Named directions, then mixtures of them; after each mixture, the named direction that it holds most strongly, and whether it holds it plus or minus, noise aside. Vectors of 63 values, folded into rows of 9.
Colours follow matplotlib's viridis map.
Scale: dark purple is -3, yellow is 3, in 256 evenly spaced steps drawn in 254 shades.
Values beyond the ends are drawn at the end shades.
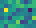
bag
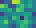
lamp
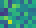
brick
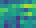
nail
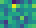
lamp, minus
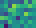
brick, plus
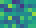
lamp, minus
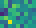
brick, plus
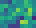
bag, minus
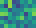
brick, minus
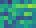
nail, plus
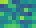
lamp, minus
